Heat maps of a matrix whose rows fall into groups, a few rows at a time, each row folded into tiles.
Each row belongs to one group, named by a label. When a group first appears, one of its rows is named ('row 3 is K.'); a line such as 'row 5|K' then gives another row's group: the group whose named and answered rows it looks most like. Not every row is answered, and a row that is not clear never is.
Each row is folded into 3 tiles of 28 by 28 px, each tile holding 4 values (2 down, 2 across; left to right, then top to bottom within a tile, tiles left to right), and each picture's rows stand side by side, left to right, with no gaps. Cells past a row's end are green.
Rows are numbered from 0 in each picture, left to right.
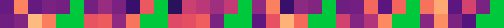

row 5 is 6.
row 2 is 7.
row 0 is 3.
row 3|3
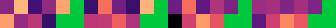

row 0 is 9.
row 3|3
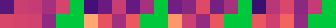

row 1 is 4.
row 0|7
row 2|4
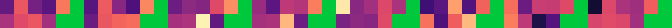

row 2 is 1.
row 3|1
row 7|7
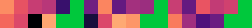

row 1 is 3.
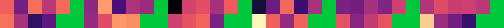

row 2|7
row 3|4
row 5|9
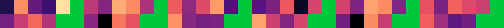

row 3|4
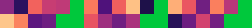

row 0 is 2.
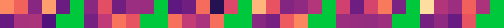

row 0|6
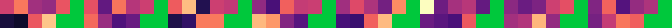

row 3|2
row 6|1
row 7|3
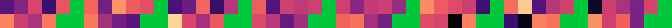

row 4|2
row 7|7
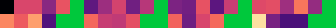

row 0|7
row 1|4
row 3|9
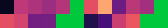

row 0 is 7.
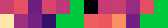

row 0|9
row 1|7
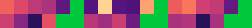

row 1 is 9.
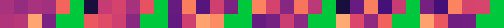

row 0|1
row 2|3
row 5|2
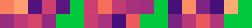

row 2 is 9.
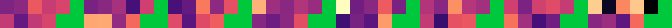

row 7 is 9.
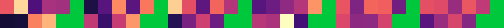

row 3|1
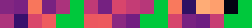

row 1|2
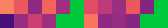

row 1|9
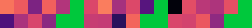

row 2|7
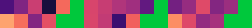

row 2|4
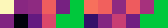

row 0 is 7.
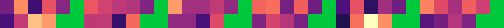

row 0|3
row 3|6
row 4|3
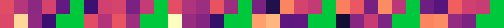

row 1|7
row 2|9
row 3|2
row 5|2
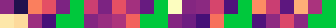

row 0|2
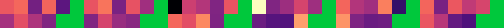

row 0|6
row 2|7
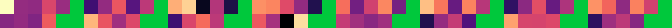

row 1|4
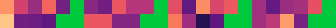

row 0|9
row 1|2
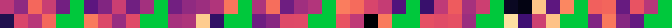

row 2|1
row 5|7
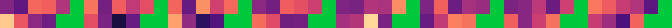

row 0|2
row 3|2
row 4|1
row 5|3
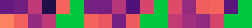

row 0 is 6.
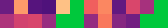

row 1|6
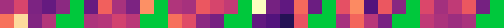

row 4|6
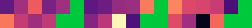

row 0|4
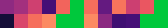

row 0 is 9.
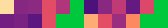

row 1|4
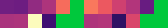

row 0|1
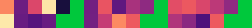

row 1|3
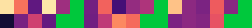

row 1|3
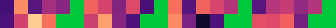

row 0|3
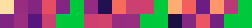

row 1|2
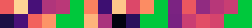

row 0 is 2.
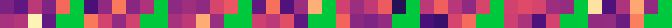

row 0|1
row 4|9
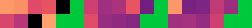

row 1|9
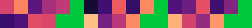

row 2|4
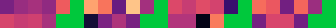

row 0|7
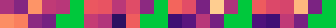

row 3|6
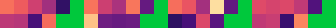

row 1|9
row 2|6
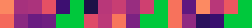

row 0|9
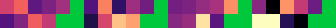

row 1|3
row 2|1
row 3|2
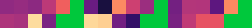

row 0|1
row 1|2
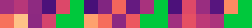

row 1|4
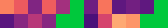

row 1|3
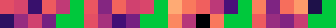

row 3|9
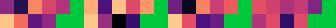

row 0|2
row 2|2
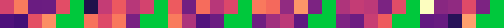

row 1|7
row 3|6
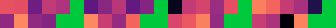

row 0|6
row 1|4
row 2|7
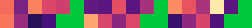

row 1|4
